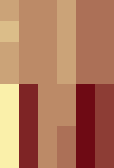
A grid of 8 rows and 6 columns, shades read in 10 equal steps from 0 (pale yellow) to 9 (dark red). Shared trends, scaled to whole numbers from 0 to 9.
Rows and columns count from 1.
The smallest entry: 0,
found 4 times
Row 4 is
3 4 4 3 5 5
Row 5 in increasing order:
0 4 4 7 8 9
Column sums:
11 48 32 30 56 48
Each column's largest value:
3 8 4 5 9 7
